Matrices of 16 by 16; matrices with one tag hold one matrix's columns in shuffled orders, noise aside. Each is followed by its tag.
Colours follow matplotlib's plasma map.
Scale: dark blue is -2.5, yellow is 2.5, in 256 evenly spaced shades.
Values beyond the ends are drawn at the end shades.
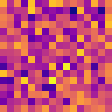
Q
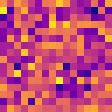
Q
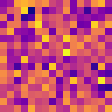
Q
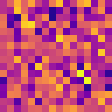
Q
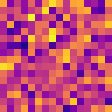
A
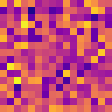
Q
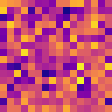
Q
